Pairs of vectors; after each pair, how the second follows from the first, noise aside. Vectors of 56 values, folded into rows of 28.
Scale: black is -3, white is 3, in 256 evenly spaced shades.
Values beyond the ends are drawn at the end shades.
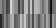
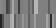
partly zeroed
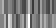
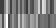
wrapped around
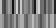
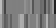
partly zeroed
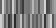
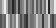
wrapped around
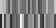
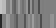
partly zeroed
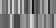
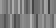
shrunk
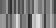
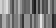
wrapped around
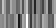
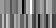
wrapped around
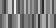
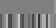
partly zeroed
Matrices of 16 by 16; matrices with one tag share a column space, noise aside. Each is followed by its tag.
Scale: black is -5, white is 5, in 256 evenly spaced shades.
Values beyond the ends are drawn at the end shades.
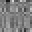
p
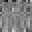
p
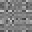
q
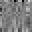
p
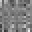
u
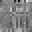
p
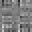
u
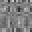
p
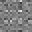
q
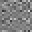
q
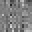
u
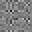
q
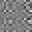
q
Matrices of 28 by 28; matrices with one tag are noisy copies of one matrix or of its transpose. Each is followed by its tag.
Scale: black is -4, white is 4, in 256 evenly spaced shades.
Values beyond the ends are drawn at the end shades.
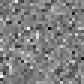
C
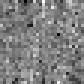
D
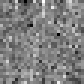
D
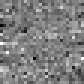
D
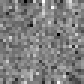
D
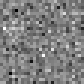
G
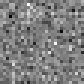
G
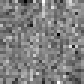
D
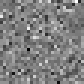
C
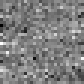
D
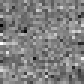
D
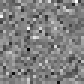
C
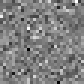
C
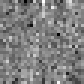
D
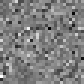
C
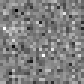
G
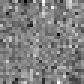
D
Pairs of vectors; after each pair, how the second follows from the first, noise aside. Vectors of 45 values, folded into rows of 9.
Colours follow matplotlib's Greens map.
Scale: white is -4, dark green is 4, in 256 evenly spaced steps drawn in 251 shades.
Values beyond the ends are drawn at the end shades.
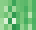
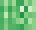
reversed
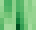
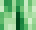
scaled up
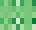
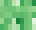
sign-scrambled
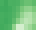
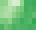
reversed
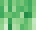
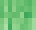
shrunk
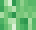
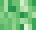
reversed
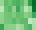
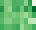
sign-scrambled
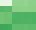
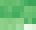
reversed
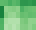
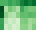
scaled up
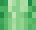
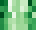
scaled up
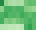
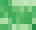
reversed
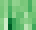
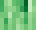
reversed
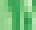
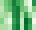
scaled up
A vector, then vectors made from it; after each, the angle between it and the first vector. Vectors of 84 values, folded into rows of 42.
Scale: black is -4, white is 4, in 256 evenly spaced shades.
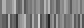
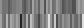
partly opposed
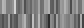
nearly parallel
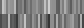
nearly parallel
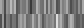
partly aligned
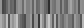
nearly opposite
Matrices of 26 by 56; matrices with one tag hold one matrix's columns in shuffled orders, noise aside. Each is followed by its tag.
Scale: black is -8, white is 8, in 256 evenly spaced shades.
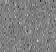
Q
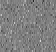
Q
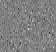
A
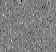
Q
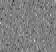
Q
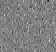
Q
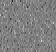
Q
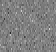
A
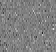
A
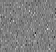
A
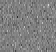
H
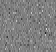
A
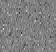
A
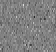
H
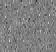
Q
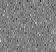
Q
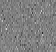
A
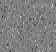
H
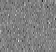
Q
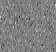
H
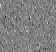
H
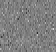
A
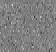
H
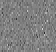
A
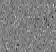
H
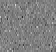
H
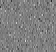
Q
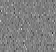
A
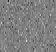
Q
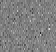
A
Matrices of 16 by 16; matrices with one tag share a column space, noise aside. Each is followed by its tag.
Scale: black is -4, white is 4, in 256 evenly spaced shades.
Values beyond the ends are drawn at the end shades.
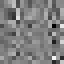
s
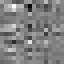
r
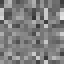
s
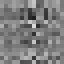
s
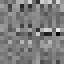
r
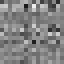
r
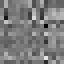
s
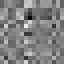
s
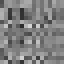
s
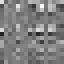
r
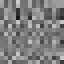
s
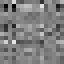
r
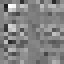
r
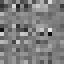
r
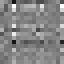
r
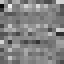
r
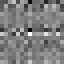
r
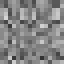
s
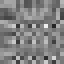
s
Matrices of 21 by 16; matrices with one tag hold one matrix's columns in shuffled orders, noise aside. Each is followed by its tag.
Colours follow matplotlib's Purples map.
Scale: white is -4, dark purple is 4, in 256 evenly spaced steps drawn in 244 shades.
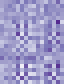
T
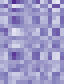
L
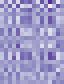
L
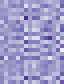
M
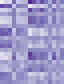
L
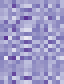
M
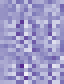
T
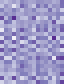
M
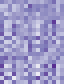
T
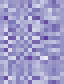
M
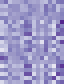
T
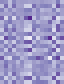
M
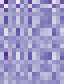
L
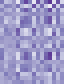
L
